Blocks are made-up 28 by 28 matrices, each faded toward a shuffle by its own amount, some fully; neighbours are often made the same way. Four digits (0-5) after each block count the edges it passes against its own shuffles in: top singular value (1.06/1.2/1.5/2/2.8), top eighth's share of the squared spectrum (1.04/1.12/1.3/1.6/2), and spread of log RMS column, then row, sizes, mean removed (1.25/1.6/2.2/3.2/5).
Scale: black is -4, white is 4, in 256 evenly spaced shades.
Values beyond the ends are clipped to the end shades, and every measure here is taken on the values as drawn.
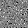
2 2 0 1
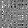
3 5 2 1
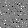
0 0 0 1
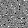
1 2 0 0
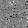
1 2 0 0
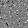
0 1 0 0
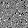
0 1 0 0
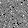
0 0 0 0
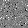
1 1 0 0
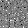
2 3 0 1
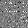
2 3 0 1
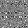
3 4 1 2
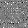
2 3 0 1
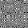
3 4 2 2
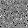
1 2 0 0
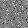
0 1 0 0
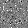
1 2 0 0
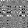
3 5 2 3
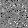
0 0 0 0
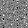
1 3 2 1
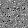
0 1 0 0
